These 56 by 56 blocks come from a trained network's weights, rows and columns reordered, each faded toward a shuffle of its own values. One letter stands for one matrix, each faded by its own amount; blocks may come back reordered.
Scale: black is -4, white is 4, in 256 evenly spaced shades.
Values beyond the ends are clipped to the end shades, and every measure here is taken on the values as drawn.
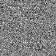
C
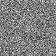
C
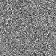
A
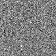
A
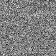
C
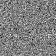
C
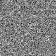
C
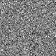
A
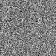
A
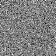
C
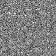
A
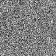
A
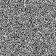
C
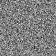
C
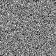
C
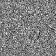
A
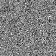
C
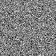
A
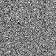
A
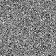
A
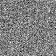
A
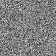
C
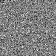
C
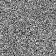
C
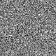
A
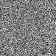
C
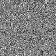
A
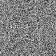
C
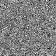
C
